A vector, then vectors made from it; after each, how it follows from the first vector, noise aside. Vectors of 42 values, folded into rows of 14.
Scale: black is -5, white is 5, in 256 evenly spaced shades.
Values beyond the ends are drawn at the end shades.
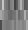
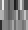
scaled up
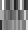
scaled up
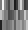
scaled up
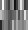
scaled up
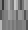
negated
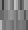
negated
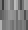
negated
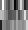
scaled up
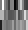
scaled up
